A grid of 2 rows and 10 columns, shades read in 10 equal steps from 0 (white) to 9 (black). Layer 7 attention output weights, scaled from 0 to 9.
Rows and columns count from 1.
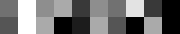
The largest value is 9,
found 4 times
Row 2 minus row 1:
1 0 -1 6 1 -1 1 8 -4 0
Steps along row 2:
down up up down down up up down up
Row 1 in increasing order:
0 1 3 4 4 5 5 7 7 9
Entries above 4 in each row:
5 6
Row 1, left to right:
5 0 4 3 7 4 5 1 7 9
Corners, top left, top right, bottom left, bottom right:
5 9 6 9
